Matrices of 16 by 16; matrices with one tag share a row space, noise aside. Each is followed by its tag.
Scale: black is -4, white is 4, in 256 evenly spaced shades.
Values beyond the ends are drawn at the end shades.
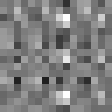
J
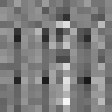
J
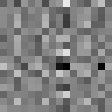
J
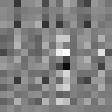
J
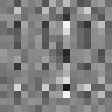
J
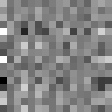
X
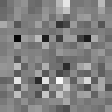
J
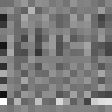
X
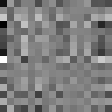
X
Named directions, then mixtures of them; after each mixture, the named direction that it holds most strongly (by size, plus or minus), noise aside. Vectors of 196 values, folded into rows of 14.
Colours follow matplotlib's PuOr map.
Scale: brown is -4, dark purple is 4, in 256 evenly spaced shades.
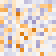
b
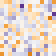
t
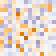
b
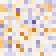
b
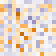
b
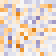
b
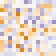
b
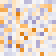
b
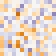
b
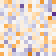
t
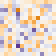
b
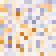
b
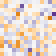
t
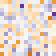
t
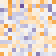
t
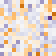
t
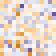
t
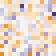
t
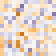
b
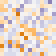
b
